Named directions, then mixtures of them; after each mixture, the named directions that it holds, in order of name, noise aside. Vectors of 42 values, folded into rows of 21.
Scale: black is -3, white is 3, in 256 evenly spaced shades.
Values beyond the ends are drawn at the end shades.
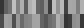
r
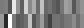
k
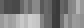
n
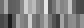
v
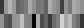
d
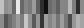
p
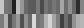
d, k, p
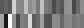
k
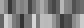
d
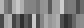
d, n, r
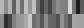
p, v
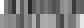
d, p, r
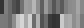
d, n, v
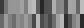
d, p, r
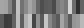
p, v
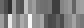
k, n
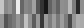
p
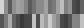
d, n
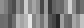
n, p, v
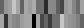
d, k, p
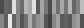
k, r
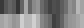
n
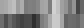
n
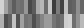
r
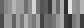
p, r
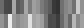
k, n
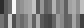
d, k, r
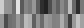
p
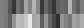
n, p, v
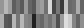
d, r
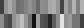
d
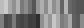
n, r
